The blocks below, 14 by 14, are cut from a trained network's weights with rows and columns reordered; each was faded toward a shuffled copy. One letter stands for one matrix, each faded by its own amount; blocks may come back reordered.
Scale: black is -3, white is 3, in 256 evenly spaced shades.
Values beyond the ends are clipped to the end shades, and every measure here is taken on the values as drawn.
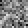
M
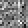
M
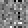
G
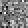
M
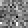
G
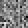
M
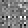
G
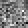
M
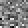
G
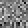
G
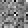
G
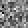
M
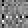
G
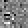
G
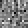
M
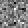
G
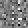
G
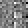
G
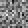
G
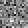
M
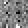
G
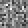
M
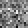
M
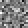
M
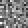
M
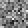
M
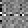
G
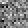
M
